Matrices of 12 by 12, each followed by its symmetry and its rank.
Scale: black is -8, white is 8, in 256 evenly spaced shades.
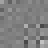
symmetric, rank two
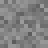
neither, full rank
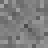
symmetric, full rank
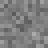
symmetric, full rank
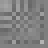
symmetric, rank two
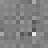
symmetric, rank two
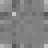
symmetric, rank two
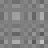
symmetric, rank one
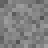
symmetric, full rank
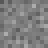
symmetric, full rank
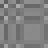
symmetric, rank one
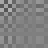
symmetric, rank one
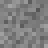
neither, full rank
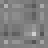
symmetric, rank two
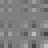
symmetric, rank one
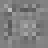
symmetric, rank two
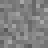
neither, full rank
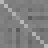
symmetric, full rank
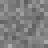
neither, full rank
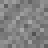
symmetric, full rank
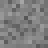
neither, full rank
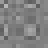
symmetric, rank two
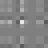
symmetric, rank one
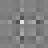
symmetric, rank one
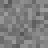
neither, full rank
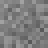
symmetric, full rank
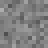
neither, full rank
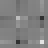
symmetric, rank one
